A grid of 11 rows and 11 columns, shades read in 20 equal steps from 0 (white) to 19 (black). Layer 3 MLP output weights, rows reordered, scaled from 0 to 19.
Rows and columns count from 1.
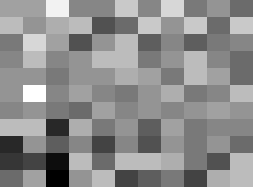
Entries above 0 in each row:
11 11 11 11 11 10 11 11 11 11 11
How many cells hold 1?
1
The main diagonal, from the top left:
7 8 7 8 8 10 8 7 10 13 5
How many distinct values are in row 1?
8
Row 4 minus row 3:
-1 2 2 -5 -3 0 -2 -1 -7 -1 2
